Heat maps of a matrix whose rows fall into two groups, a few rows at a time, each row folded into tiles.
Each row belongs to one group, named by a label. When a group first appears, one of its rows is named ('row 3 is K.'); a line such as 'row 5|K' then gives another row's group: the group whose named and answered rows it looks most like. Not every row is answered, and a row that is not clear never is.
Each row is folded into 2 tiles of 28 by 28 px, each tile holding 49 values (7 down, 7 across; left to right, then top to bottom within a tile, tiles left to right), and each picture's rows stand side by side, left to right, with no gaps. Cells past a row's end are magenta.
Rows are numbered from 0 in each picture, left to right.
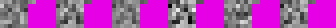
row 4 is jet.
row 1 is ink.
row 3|ink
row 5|ink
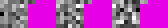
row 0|jet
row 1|jet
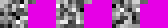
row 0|jet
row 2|ink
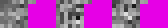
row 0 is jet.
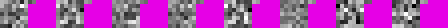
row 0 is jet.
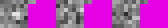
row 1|ink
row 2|jet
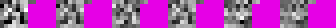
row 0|ink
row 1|ink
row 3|ink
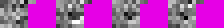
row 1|jet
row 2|jet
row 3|jet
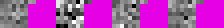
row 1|jet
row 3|jet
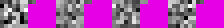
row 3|jet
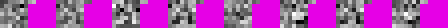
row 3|ink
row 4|jet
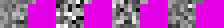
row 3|jet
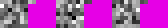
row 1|jet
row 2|ink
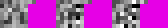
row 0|ink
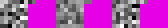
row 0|jet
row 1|ink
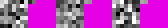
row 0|jet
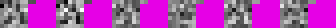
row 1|ink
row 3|jet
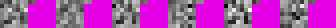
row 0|ink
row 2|ink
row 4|ink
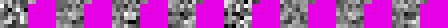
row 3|jet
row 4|jet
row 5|ink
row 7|jet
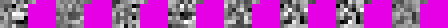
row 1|jet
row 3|jet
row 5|ink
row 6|ink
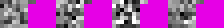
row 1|jet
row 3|jet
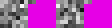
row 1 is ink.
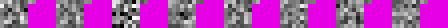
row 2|jet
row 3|jet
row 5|jet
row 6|ink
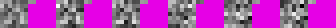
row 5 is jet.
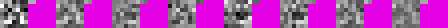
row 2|jet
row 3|ink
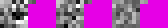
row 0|jet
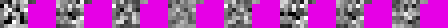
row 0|ink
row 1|jet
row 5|jet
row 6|jet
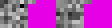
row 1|jet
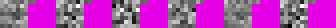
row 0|jet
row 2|ink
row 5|jet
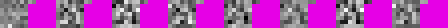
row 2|ink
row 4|ink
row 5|ink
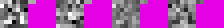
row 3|ink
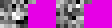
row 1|jet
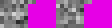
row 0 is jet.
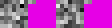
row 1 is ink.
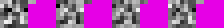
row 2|ink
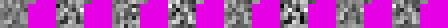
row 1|ink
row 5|ink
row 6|ink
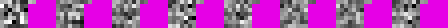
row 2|jet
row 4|jet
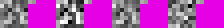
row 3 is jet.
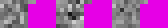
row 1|jet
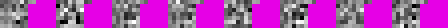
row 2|jet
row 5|jet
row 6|ink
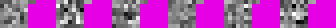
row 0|ink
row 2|jet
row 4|jet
